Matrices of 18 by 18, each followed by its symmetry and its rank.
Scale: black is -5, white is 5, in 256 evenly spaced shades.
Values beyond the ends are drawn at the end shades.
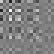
symmetric, rank two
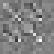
symmetric, rank three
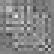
symmetric, rank three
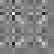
symmetric, rank two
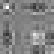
symmetric, rank two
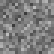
symmetric, full rank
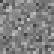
symmetric, full rank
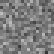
neither, full rank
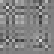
symmetric, rank two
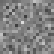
symmetric, full rank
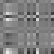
neither, rank one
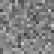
neither, full rank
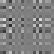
neither, rank one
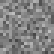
neither, full rank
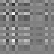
neither, rank one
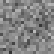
neither, full rank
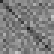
symmetric, full rank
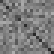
symmetric, full rank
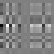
neither, rank one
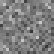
symmetric, full rank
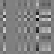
neither, rank one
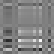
neither, rank one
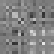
symmetric, rank three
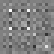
symmetric, rank three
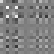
symmetric, rank two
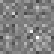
symmetric, rank three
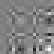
symmetric, rank two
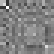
symmetric, rank three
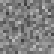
neither, full rank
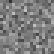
neither, full rank
